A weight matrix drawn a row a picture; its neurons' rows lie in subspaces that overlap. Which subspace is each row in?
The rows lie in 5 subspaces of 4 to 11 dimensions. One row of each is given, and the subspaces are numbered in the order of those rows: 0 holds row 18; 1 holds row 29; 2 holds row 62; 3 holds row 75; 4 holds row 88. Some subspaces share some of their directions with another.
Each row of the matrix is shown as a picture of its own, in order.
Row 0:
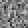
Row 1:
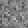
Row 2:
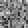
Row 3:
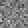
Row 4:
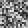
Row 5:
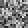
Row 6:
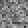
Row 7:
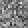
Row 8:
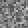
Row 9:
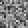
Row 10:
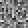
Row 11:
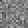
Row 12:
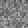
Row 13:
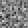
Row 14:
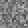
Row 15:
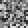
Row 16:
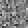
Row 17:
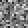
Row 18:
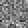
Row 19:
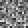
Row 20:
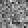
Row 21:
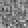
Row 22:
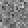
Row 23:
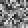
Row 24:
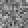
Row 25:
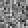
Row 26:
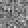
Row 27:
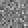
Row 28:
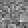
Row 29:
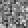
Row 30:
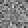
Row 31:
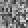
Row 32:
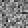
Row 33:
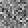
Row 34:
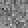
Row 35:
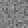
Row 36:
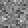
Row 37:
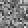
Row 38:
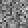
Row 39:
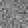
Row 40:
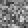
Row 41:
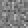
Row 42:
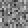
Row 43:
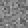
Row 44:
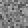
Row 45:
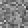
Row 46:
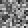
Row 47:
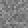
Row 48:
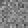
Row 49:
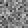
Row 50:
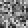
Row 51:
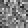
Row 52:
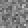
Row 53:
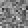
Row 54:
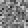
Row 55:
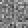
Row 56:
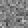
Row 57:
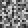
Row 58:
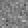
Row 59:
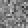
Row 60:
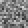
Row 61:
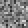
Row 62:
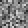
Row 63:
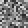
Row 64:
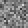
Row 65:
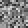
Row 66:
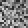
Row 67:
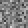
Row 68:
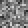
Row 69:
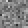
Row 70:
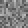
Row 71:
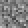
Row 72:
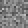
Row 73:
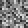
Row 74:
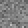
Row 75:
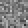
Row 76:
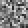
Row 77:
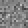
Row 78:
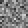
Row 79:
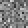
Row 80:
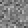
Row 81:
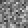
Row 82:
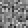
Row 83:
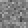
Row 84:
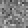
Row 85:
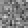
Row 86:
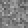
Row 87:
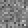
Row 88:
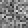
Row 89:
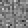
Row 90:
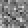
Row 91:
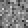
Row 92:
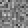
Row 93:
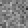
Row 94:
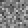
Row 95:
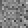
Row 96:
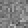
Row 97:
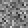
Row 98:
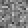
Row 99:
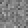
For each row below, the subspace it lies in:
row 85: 0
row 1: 0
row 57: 2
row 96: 0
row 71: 0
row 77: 2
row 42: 1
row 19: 4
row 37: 1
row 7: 2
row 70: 3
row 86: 1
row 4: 4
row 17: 2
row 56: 4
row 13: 2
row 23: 2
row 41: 2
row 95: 4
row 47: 2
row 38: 4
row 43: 1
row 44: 2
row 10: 4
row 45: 4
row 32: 4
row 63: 3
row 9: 2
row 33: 4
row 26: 0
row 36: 2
